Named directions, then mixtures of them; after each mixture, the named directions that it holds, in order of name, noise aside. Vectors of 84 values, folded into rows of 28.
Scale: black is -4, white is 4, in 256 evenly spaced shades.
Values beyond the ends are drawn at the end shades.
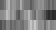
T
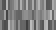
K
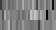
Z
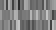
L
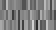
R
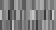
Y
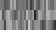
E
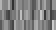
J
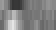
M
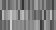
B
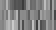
M, R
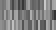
L, M, R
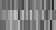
B, L, Z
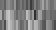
E, M, T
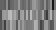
B, Z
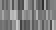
B, L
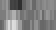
M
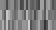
E, K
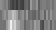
B, M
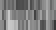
E, M, R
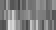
K, M, T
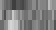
M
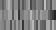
L, R, T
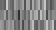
K, R, Z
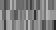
E
